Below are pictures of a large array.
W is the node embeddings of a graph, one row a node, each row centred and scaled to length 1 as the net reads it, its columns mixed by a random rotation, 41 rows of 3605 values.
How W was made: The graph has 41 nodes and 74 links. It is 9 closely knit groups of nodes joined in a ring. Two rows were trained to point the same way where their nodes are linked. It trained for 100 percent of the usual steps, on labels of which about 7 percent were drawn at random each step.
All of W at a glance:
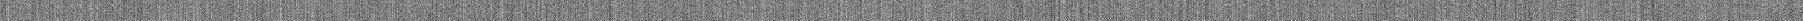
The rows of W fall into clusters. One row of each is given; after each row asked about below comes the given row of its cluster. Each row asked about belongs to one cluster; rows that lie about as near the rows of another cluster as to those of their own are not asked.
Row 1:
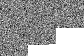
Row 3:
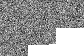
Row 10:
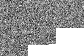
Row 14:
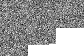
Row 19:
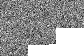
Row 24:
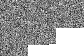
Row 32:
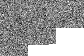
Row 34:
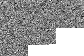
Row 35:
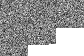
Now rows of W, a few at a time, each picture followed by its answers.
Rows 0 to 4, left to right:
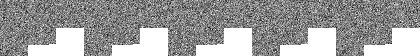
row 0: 24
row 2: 34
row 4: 24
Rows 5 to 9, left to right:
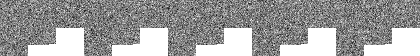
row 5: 3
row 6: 32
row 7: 1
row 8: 10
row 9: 10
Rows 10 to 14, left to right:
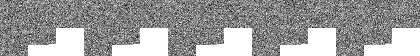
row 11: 34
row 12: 34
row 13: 14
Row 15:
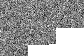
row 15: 19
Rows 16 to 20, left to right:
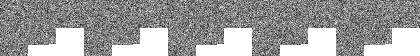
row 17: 1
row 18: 24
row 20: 32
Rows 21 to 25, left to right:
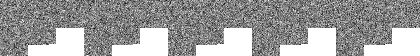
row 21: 3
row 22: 32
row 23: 34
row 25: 24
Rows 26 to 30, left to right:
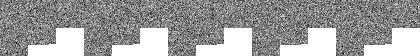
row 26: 35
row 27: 35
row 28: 19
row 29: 1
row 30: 24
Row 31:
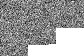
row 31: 19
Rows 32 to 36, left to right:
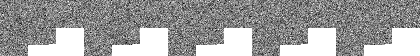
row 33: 19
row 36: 1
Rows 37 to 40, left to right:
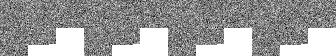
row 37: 19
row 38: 3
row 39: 14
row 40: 35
